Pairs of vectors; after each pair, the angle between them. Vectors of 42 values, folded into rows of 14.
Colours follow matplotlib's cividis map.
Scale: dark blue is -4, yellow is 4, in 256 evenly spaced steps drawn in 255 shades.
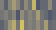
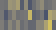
orthogonal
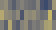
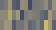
partly aligned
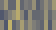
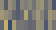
nearly opposite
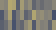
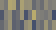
nearly parallel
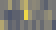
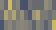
partly opposed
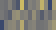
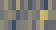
partly opposed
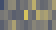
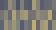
partly aligned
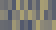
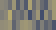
nearly opposite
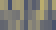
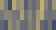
nearly parallel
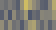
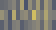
orthogonal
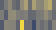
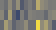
orthogonal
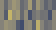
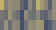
partly aligned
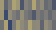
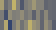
nearly parallel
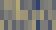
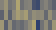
nearly parallel
